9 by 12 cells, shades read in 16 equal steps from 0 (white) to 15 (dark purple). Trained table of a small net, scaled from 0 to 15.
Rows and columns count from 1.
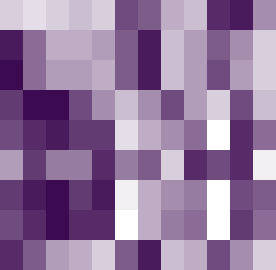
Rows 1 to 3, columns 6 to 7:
11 10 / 10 14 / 10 14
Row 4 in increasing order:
3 4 4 6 7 7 11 11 11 12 15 15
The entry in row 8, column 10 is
0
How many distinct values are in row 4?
7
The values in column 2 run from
2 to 15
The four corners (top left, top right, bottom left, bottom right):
3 7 13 3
